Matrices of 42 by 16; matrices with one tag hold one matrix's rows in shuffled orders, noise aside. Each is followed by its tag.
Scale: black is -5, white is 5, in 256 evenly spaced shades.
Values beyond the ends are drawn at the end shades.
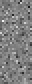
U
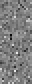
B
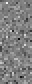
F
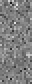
B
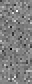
B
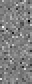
U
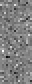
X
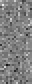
X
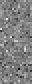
F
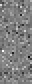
U
